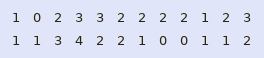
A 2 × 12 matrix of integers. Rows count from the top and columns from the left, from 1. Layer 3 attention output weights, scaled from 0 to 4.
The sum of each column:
2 1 5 7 5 4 3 2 2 2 3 5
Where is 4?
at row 2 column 4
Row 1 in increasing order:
0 1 1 2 2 2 2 2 2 3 3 3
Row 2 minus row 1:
0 1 1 1 -1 0 -1 -2 -2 0 -1 -1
